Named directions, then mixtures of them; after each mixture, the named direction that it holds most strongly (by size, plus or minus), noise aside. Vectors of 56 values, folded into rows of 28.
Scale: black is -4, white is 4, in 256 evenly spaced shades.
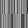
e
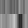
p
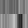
p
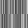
e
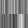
p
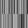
e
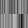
p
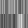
p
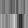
p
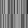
e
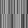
e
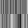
e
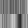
p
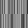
e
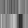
p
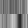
p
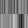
p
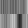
p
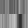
p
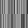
e
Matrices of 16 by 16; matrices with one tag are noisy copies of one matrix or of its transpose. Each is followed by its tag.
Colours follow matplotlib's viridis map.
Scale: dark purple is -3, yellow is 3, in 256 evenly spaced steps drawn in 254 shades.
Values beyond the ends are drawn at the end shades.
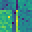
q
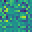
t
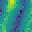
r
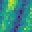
r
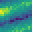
r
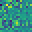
t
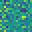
t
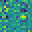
t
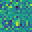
t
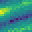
r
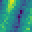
r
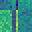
q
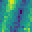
r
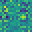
t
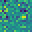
t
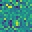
t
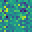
t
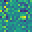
t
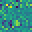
t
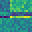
q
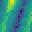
r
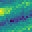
r
